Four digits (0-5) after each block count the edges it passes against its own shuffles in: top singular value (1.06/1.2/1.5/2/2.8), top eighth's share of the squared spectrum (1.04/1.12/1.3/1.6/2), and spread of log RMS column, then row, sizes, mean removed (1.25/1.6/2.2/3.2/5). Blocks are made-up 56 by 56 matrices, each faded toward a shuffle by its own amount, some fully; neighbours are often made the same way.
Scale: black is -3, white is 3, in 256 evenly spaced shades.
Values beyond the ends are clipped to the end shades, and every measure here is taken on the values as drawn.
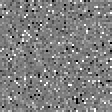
0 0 0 0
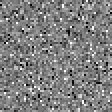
1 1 0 0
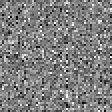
1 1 2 0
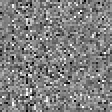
1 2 2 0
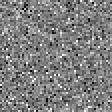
0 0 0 0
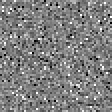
0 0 0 0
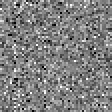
1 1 1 0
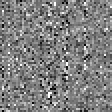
1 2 3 0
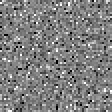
3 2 0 0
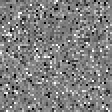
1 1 0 0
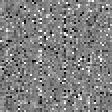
3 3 1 0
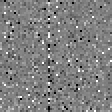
3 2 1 0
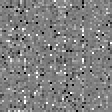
3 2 1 0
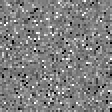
1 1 0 0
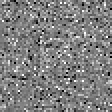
2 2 1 0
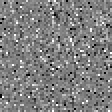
2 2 1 0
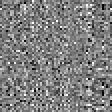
4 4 3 3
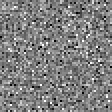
1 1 0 0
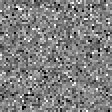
2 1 0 0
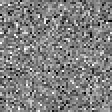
3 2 1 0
